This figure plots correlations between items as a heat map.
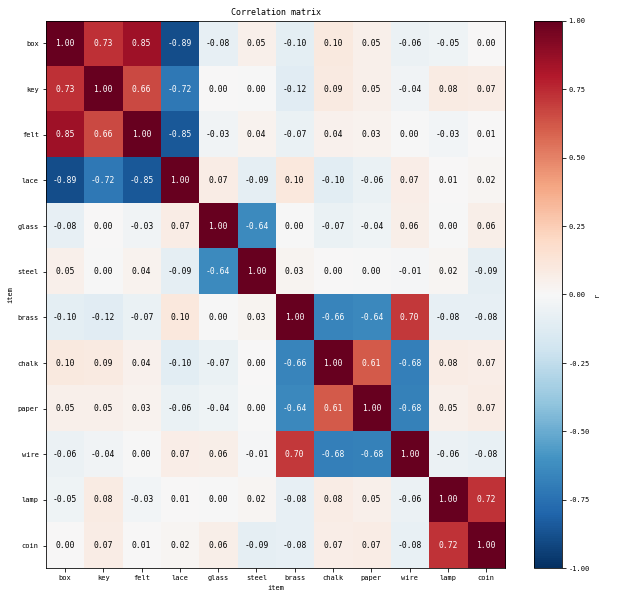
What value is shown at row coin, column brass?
-0.08
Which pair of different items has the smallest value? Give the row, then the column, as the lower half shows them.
lace, box
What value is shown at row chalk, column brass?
-0.66
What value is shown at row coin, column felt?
0.01
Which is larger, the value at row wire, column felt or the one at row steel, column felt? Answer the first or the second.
the second
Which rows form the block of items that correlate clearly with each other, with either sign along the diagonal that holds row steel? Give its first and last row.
glass to steel
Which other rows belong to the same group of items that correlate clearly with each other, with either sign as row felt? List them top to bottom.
box, key, lace
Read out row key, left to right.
0.73 1.00 0.66 -0.72 0.00 0.00 -0.12 0.09 0.05 -0.04 0.08 0.07
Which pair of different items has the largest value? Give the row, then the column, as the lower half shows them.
felt, box
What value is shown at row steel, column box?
0.05
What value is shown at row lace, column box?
-0.89
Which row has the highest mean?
key
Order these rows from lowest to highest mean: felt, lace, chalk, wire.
lace, wire, chalk, felt
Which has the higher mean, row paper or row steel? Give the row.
paper
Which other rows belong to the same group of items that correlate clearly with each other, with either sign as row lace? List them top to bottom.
box, key, felt
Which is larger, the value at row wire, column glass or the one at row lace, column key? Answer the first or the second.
the first
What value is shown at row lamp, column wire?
-0.06
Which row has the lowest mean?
lace
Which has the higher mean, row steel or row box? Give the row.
box
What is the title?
Correlation matrix
